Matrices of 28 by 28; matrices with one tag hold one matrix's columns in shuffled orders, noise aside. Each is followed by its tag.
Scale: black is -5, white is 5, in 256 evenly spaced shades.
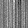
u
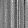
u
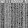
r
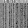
r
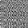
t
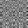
t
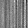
u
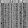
r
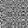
t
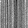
u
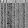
r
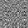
t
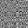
t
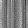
u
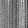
u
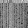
r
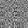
t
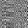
t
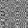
t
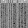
r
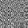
t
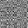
t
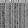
r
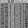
r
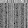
r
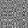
t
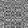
t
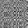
t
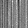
u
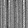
u
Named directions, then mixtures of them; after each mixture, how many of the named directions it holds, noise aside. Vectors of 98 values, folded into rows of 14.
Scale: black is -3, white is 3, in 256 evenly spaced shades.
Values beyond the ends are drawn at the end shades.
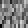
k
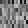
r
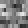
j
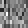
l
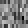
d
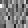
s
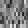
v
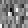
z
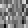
two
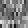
two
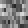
one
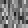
three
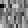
three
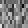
three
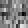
two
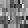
three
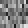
two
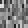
three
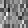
one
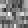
two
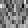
three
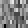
three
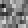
two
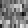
two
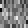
three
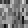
two
